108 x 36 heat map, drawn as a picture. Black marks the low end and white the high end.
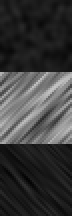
The table splits into 3 rows of 1 panel. Panel 1,1: very low, blotchy, faint in contrast. Panel 2,1: middling, slanting up to the right, strong in contrast. Panel 3,1: very low, slanting down to the right, faint in contrast.
